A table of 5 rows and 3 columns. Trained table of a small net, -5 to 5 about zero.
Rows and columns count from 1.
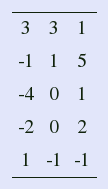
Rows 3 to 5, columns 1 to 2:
-4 0 / -2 0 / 1 -1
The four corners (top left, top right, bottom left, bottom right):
3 1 1 -1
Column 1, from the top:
3 -1 -4 -2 1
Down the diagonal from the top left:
3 1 1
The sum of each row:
7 5 -3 0 -1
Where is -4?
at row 3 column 1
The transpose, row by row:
3 -1 -4 -2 1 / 3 1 0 0 -1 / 1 5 1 2 -1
